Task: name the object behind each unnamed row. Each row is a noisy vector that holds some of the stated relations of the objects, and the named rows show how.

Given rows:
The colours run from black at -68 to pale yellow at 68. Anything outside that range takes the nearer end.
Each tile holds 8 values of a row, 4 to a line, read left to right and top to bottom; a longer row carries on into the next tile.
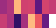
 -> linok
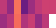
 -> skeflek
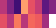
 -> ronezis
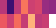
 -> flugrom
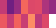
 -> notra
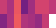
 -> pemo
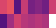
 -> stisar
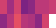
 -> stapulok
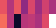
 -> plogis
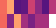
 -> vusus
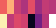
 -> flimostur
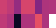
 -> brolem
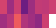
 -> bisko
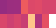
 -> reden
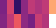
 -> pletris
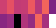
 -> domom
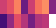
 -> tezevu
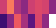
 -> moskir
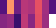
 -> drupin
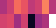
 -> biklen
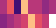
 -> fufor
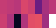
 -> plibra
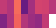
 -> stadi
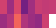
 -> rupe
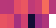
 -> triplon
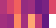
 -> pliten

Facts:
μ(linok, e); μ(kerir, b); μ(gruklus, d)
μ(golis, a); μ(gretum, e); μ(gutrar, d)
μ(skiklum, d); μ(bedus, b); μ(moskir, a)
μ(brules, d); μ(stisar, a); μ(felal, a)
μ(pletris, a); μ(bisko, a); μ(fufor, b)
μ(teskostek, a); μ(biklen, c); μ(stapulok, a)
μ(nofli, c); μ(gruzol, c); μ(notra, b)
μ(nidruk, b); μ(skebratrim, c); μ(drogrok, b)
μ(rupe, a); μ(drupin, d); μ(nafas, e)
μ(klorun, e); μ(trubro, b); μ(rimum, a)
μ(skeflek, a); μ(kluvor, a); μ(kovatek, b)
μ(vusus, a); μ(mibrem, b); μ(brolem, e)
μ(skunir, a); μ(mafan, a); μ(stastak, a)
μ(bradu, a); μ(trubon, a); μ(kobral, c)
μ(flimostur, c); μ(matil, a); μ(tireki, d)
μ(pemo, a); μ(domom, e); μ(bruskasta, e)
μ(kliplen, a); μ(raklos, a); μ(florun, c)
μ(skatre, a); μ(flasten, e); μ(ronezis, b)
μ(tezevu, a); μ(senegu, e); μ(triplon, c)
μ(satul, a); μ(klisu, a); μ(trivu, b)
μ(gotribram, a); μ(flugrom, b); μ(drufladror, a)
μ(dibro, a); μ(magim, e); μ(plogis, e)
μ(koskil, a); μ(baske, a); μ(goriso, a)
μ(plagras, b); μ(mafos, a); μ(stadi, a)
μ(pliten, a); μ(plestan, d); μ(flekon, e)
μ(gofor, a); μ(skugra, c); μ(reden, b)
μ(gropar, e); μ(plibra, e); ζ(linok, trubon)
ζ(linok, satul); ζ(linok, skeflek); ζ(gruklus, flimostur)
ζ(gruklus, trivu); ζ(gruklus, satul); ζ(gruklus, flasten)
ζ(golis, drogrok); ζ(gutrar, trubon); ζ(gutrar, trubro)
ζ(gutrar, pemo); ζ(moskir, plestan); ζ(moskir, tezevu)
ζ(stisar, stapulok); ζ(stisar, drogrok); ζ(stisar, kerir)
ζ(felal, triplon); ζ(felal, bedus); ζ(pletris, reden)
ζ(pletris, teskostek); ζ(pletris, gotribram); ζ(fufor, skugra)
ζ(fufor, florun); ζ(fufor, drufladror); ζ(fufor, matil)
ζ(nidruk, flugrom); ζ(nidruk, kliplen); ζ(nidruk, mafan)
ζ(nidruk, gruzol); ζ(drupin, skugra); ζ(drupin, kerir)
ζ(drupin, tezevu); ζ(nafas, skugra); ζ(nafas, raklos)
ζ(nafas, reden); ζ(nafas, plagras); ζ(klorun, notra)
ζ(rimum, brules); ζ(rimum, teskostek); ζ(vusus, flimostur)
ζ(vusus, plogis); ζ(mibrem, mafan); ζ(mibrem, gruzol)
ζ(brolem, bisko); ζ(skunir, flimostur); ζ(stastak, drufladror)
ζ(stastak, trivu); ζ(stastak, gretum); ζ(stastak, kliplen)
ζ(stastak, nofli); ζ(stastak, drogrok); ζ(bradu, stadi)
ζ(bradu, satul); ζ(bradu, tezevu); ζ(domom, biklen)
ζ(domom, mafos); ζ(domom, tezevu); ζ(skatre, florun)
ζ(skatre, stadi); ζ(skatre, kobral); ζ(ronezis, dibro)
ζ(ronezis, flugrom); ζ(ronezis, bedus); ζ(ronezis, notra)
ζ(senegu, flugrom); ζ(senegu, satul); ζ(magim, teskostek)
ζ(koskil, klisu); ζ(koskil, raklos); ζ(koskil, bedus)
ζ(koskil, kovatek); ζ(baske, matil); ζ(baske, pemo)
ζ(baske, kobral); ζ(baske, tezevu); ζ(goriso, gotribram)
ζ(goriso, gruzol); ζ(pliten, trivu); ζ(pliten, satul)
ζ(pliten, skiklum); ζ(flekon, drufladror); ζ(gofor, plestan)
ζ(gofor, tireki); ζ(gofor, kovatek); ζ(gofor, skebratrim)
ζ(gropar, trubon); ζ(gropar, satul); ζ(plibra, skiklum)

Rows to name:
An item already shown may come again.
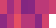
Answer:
stapulok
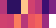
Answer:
nidruk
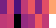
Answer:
magim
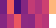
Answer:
rimum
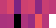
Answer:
nafas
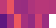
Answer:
skatre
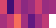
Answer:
mafan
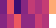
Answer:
rimum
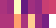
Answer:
satul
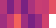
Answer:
gotribram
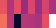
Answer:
plogis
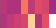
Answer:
kerir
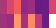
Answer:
pliten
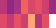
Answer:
kovatek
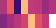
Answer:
fufor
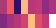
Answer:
fufor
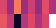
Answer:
flasten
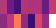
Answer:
goriso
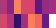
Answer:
senegu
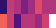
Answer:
brules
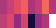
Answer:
florun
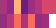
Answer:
trubon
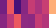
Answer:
rimum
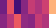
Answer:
rimum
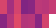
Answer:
stapulok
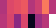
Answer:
skugra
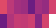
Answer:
drufladror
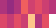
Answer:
plagras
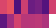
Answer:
golis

